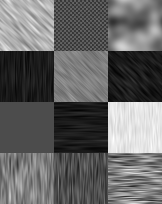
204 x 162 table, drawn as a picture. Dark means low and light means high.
The table splits into 4 rows of 3 panels. Panel 1,1: high, slanting down to the right. Panel 1,2: low, checkered. Panel 1,3: middling, smooth, strong in contrast. Panel 2,1: very low, streaked downward, faint in contrast. Panel 2,2: middling, slanting down to the right, faint in contrast. Panel 2,3: very low, slanting down to the right, faint in contrast. Panel 3,1: low, flat. Panel 3,2: very low, streaked across, faint in contrast. Panel 3,3: very high, streaked downward, faint in contrast. Panel 4,1: middling, streaked downward. Panel 4,2: low, streaked downward. Panel 4,3: middling, streaked across, strong in contrast.
